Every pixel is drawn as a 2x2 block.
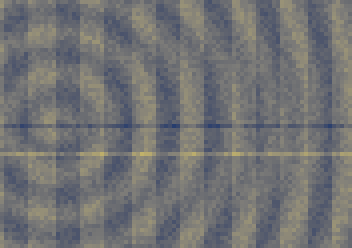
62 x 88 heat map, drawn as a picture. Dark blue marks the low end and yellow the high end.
Slope: none. Histogram: bell-shaped. Stripes: upright, repeating 7 times. Rings: centred on the middle left. Odd lines: rows 32 and 39.
